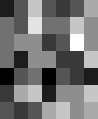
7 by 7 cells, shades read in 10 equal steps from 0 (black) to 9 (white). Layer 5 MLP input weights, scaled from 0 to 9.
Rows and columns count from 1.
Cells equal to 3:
9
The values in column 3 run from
3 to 8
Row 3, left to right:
4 5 5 2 3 9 5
